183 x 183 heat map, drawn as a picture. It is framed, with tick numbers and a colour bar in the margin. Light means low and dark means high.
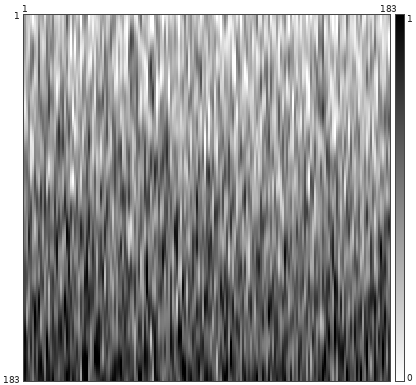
Average level on the scale: 50%. Grain: streaks running down. Slope: up to the bottom.
